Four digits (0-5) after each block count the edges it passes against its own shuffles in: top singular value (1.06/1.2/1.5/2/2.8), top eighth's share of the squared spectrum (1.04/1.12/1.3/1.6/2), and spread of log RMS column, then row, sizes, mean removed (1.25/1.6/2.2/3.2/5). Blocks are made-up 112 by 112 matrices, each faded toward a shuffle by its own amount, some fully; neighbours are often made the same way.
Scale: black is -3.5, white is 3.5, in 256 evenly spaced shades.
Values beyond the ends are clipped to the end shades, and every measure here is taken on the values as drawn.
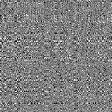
5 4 3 3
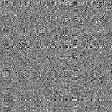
5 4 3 3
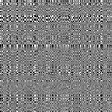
5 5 4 4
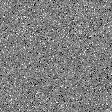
1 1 0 0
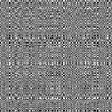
5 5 4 4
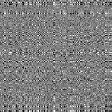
5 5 3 4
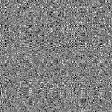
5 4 2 3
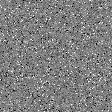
2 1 0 0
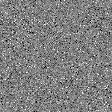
3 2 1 1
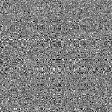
4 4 2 3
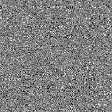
4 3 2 3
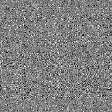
4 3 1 3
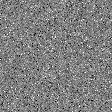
1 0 0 0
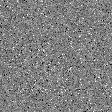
1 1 0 0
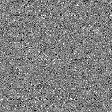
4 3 1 2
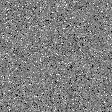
0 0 0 0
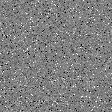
1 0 0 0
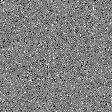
0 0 0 0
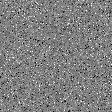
0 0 0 0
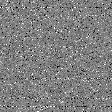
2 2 0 2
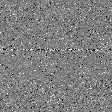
2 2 0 2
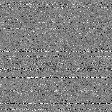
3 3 0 4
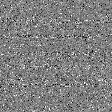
1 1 0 3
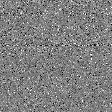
1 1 0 2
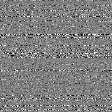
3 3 0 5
